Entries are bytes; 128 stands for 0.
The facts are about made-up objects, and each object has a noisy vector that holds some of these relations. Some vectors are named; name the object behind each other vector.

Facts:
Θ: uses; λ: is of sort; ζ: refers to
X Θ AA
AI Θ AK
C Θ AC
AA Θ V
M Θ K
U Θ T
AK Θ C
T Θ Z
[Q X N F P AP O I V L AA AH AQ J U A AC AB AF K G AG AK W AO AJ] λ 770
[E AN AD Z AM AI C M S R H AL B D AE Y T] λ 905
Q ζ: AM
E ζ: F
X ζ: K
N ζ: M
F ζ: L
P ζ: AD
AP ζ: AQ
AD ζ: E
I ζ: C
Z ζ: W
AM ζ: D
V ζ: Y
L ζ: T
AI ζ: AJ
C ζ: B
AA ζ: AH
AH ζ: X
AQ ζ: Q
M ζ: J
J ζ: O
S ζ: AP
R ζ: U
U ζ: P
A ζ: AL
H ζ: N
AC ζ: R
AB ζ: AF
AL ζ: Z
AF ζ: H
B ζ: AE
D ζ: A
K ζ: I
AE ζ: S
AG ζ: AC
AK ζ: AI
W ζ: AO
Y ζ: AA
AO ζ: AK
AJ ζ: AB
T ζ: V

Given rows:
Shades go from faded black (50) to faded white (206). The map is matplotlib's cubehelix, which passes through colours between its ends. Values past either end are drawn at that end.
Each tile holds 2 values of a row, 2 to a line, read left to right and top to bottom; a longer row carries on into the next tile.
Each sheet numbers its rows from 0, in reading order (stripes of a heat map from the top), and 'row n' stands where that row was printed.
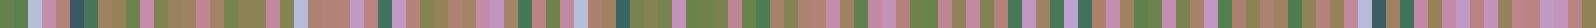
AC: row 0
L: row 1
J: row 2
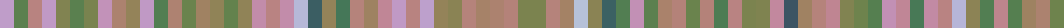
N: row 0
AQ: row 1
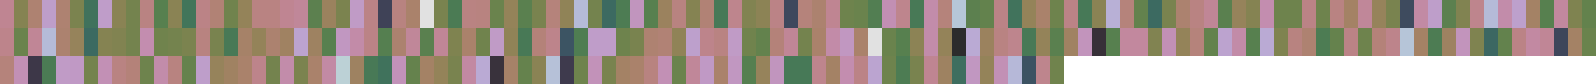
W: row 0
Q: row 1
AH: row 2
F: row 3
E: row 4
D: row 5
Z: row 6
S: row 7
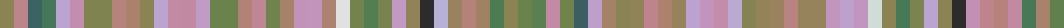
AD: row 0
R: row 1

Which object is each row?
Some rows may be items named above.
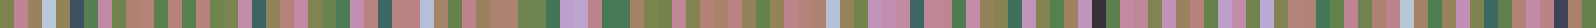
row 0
AP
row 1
P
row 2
D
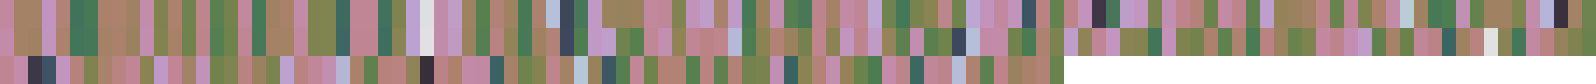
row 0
I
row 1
B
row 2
Z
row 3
I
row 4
Y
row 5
AK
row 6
AN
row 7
AP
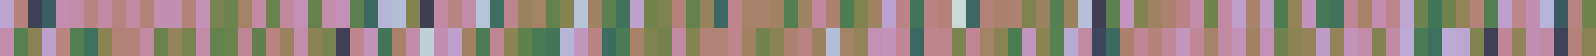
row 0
M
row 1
A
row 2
AE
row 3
X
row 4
U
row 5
H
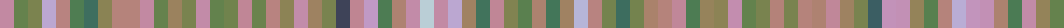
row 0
X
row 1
AA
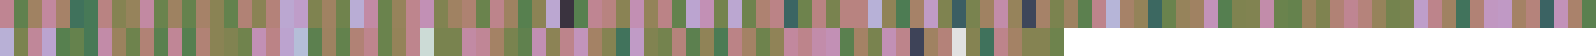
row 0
G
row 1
AM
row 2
V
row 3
AJ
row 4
AO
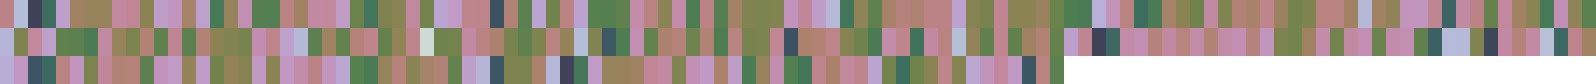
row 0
C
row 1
AF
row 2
U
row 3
AJ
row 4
AQ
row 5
M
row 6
AI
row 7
B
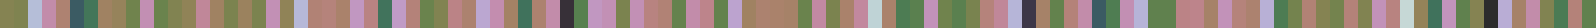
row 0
AG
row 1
AL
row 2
T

